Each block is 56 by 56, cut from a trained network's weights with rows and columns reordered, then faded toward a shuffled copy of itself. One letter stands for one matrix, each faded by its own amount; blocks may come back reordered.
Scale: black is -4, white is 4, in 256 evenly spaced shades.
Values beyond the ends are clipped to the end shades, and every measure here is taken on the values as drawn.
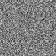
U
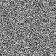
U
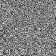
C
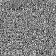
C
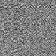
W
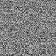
U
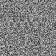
U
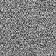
C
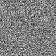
U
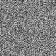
U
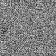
C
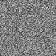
U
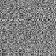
W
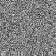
U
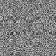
W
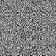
W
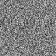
U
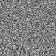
U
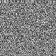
C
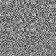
W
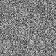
C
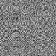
W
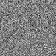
U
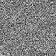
C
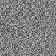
U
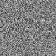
U
